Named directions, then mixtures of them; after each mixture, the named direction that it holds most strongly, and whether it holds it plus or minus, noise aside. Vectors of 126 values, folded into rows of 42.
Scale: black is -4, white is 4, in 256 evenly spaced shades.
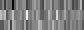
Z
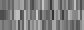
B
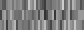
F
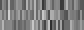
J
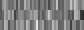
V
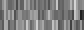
V, plus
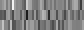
Z, minus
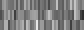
V, plus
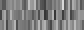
F, plus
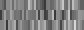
F, plus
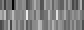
Z, plus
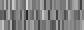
Z, minus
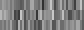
B, minus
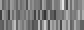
J, minus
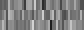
J, plus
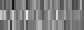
Z, plus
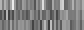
J, minus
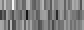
Z, minus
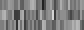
B, minus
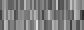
V, plus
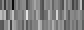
Z, plus
